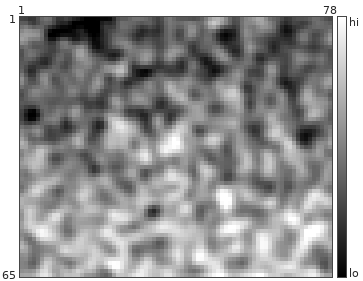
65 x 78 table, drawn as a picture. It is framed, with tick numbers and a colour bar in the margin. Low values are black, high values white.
Ninth with the lowest average: top left. Histogram: bell-shaped. Slope: up to the bottom. Stripes: none.
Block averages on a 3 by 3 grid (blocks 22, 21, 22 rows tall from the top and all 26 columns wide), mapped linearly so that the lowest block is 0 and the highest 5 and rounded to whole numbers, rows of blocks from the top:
0 1 1 / 2 3 2 / 5 5 5
